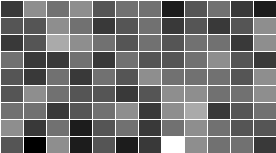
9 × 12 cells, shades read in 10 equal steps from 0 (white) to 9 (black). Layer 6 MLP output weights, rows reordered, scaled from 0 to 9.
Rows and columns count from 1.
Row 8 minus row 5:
-2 0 0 1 1 -1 3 0 -1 0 0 2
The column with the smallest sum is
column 9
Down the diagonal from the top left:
7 6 3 5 5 7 7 5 4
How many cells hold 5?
32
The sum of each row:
70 69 63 70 65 62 64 68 69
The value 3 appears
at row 3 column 3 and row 7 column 9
